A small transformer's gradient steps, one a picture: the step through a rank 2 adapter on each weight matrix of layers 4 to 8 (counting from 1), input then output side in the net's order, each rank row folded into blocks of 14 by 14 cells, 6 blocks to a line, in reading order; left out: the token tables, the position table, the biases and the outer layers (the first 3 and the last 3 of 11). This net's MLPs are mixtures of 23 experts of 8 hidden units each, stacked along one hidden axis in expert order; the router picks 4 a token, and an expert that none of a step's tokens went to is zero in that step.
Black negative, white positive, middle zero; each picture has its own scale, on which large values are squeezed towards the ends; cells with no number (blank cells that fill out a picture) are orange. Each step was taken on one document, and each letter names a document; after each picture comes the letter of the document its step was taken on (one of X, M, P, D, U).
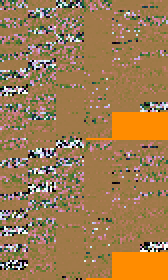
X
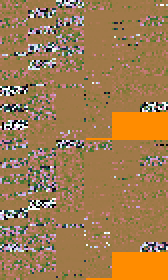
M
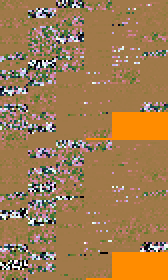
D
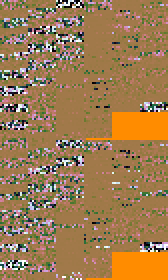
X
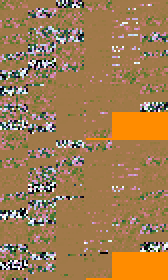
D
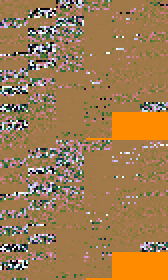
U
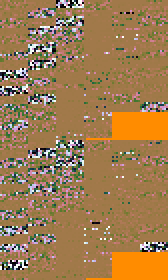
U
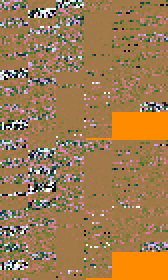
M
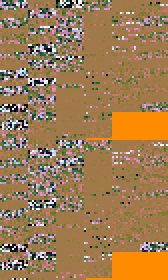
U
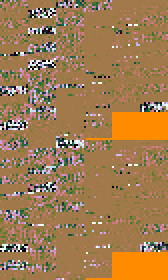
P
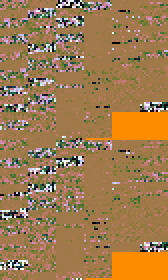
X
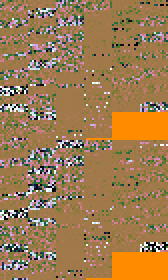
M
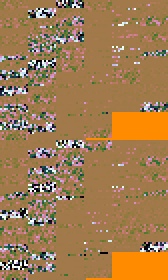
D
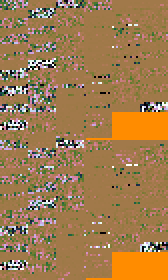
P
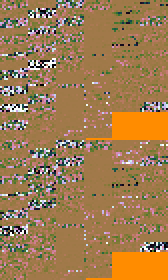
M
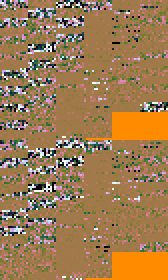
X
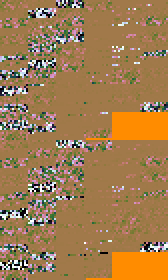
D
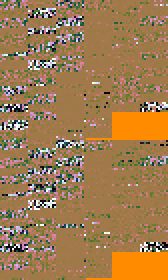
M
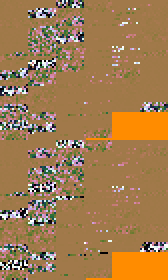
D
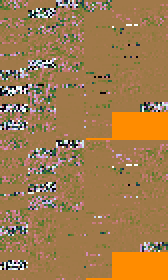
P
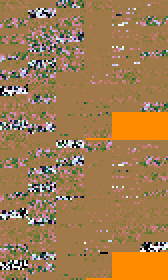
D
